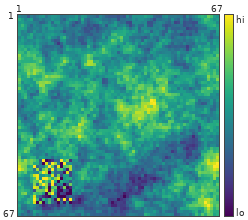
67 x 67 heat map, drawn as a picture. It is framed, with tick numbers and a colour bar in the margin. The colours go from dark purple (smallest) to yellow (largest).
Odd patch: rougher, in the bottom left. Roughest part: bottom left. Stripes: none. Mirror symmetry: none. Grain: blotchy. Ninth with the lowest average: bottom middle.
